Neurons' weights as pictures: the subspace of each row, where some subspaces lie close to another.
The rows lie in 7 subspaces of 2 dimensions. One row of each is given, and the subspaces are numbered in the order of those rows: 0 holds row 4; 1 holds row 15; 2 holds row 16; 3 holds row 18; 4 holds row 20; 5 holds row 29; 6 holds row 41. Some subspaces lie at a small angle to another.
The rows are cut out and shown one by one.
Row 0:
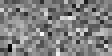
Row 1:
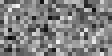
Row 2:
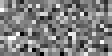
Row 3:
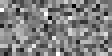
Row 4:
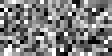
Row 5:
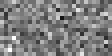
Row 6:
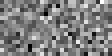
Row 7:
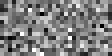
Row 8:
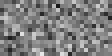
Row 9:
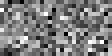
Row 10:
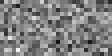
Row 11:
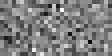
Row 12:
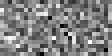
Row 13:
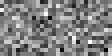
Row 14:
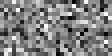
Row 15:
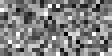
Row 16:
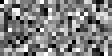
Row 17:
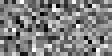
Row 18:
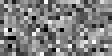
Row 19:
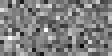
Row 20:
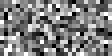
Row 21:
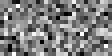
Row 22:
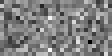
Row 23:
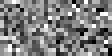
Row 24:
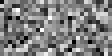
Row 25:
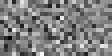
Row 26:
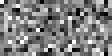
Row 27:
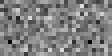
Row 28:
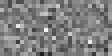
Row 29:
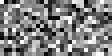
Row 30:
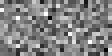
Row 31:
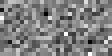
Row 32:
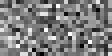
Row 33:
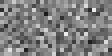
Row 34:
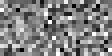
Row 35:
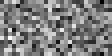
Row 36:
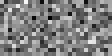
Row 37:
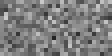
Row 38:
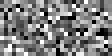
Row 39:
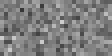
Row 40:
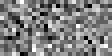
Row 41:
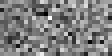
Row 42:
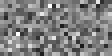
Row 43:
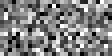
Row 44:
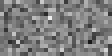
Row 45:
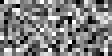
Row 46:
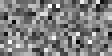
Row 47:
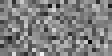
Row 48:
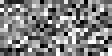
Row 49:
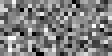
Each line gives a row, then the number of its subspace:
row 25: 5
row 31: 0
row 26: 2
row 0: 4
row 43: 1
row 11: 5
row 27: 2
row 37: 1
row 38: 4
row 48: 6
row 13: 6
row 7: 0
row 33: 0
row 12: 6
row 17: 2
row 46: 1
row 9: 0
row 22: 2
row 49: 0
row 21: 4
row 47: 5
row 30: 6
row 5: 4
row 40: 2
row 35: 5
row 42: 1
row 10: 5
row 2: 0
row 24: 2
